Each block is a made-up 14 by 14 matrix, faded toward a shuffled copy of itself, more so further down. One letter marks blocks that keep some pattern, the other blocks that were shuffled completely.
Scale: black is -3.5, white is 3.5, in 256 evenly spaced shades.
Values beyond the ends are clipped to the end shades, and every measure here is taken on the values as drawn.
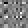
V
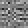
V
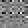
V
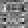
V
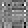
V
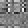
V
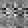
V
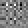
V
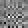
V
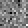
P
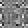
V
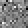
P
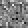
P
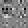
V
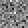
P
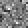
P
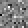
P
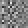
V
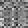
V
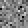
P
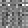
V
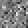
P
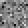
P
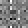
V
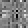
V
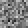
P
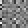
V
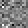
V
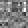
V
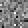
P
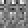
V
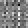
V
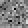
P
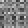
V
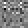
V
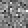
P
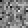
P
